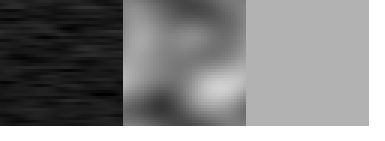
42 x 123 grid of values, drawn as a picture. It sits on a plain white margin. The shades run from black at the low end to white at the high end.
The table splits into one row of 3 panels. Panel 1,1: very low, streaked across, faint in contrast. Panel 1,2: middling, smooth, strong in contrast. Panel 1,3: high, flat.
